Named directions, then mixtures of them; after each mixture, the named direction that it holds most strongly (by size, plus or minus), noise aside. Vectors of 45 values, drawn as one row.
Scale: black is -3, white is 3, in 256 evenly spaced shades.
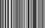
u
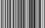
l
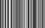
u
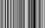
l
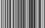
l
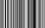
u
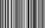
u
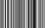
u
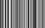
u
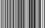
l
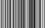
l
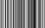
l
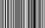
u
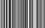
u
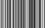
l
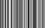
u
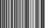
l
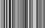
u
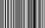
u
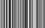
u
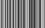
l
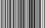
l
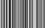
u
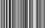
u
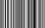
u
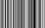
l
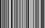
l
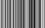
l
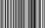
l
